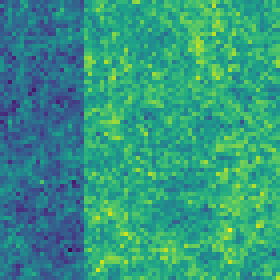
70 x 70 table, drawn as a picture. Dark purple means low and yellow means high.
No regular stripes run through it. The texture is blotchy. A vertical seam about 30% of the way across splits the table, and the right part is higher.
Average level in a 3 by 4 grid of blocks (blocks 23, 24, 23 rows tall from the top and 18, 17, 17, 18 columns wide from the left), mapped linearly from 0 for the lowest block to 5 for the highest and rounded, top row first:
0455
0445
0445
